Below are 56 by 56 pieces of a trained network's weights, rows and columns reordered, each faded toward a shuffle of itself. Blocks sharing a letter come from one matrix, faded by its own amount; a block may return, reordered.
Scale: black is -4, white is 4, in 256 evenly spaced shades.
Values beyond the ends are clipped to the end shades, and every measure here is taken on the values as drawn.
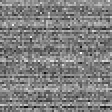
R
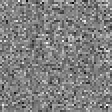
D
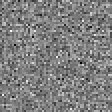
D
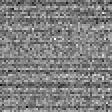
R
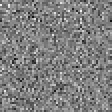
D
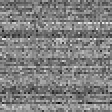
R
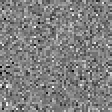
D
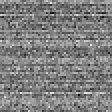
R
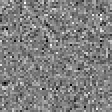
D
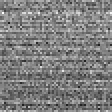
R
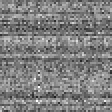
R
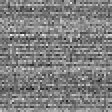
R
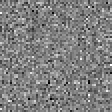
D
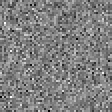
D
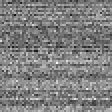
R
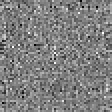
D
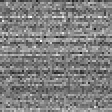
R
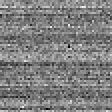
R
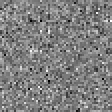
D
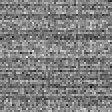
R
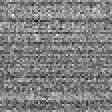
R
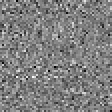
D
